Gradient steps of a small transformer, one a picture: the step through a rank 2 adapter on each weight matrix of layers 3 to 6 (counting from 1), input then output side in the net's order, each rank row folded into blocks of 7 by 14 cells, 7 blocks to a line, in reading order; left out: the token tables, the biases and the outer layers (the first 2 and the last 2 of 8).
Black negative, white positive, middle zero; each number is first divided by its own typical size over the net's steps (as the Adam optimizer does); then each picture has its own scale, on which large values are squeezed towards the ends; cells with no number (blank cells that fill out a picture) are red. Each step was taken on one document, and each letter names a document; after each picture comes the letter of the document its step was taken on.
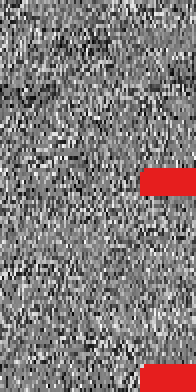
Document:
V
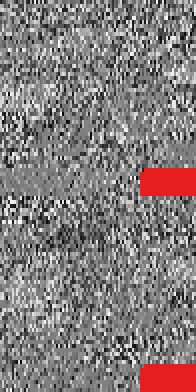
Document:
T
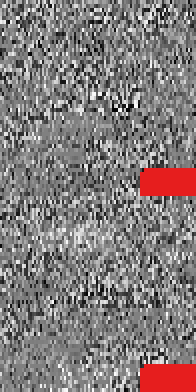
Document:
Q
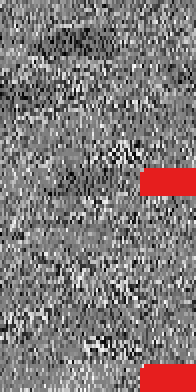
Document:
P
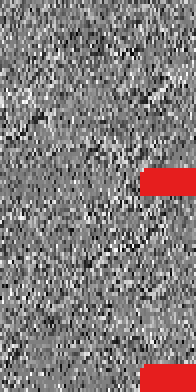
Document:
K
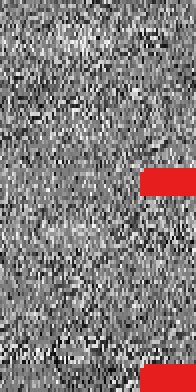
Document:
V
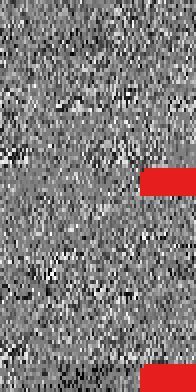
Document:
K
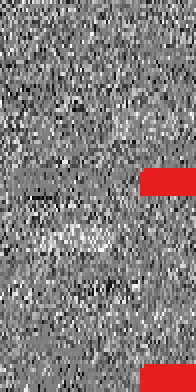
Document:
K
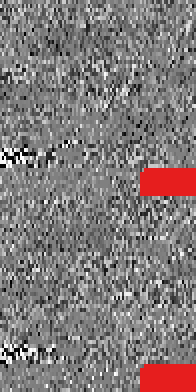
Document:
P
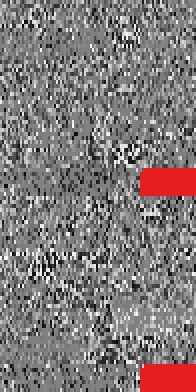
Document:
T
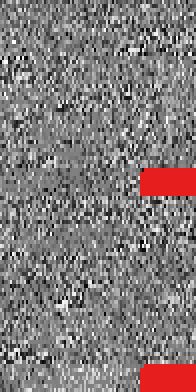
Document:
P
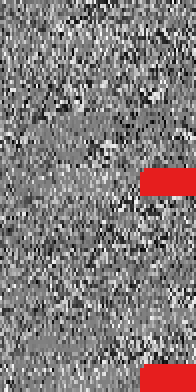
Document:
T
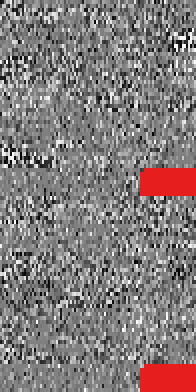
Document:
Q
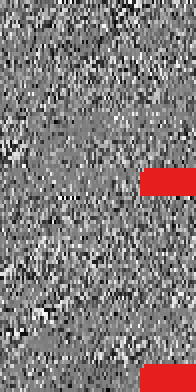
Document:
T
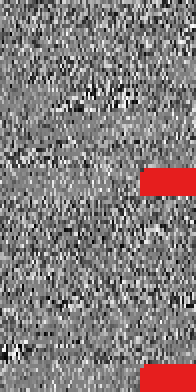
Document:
Q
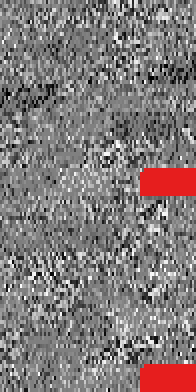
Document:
K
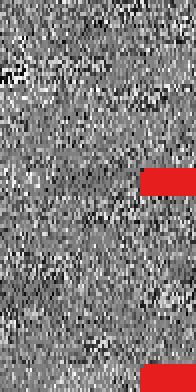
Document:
P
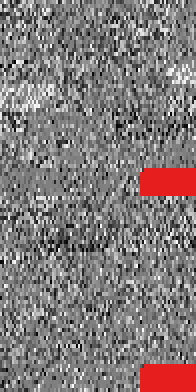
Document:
K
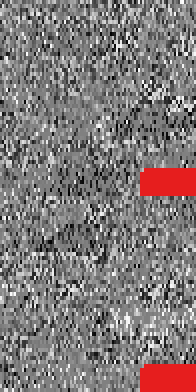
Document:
T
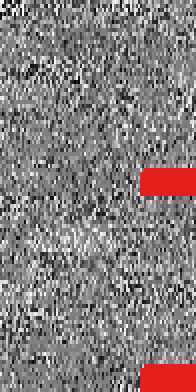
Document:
P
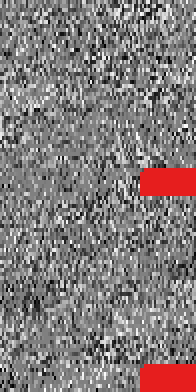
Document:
T
